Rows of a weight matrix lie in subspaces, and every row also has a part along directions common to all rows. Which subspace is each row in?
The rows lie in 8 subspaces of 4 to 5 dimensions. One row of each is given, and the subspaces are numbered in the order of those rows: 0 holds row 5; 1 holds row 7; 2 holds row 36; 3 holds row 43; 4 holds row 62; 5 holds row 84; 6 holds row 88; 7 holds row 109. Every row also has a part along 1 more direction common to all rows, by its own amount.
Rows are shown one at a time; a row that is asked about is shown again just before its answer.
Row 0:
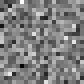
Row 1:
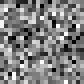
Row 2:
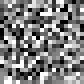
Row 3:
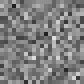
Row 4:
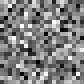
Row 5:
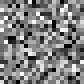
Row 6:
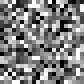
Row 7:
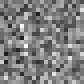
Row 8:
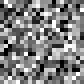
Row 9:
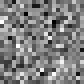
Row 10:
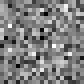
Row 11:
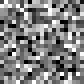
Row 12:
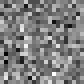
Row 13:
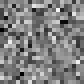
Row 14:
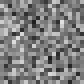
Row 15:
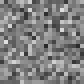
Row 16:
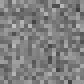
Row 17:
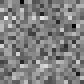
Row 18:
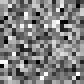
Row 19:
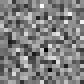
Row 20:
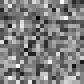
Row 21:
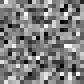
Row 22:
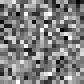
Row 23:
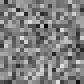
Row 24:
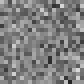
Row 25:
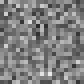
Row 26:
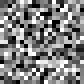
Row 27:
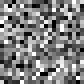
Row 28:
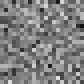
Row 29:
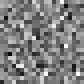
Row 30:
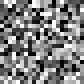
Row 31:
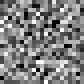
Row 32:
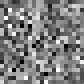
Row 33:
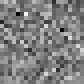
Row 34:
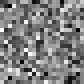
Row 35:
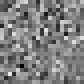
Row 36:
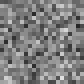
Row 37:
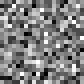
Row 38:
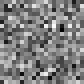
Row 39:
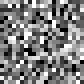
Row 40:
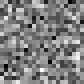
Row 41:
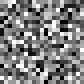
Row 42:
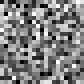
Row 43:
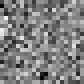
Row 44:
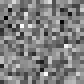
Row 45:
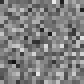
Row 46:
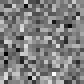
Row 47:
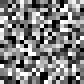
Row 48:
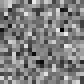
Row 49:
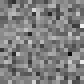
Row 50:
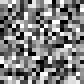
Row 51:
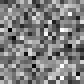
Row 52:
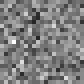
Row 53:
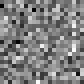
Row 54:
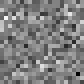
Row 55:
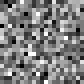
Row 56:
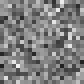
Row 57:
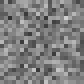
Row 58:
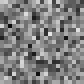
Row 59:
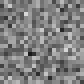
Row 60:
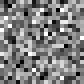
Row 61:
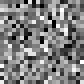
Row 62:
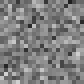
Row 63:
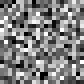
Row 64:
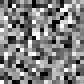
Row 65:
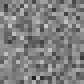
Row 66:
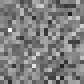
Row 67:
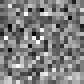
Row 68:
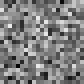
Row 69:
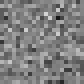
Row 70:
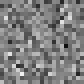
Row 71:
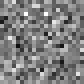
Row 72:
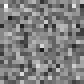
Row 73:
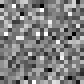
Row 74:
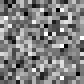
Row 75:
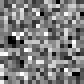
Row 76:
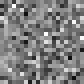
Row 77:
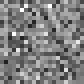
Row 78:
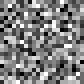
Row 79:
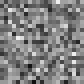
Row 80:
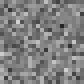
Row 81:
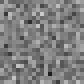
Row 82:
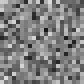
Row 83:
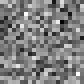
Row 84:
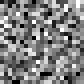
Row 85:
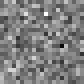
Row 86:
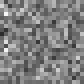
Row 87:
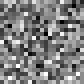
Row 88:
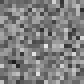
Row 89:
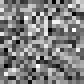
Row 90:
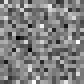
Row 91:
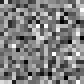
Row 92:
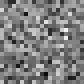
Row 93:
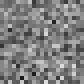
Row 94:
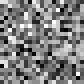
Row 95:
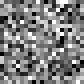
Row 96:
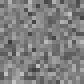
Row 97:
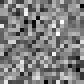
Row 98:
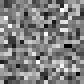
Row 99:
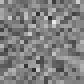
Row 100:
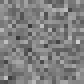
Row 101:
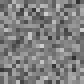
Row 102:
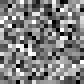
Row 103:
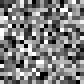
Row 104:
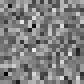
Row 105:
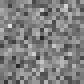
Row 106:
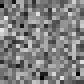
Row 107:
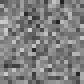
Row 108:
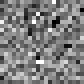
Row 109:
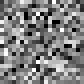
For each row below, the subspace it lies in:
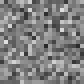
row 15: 6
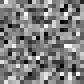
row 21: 6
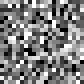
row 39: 0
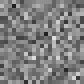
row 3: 2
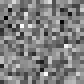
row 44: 4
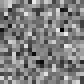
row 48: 3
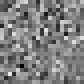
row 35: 0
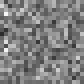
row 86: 3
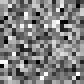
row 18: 2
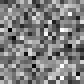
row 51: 2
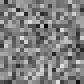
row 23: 5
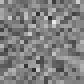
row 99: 7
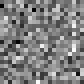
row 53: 3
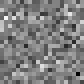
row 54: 0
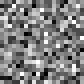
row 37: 2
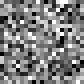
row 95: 6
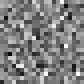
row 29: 5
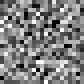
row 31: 7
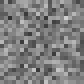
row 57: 7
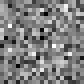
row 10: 2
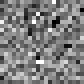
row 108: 7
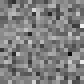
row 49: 3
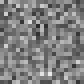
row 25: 5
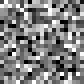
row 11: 6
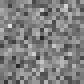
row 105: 2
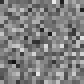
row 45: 6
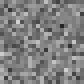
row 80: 6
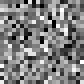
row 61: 0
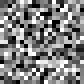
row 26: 7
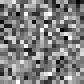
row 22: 5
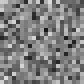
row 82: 0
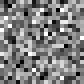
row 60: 1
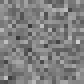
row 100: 6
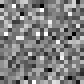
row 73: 2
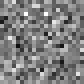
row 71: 1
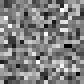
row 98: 6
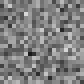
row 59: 3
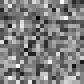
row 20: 7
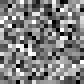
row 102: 6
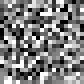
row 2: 2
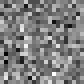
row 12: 1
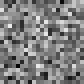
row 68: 7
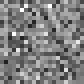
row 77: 6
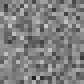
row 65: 1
